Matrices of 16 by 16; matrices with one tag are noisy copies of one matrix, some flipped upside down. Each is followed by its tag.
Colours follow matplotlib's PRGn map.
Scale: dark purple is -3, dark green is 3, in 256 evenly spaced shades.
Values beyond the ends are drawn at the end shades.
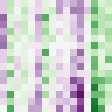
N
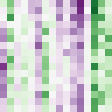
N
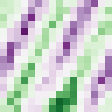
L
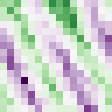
L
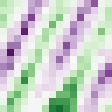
L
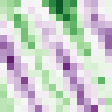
L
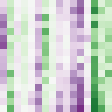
N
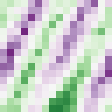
L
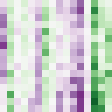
N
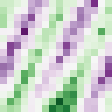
L
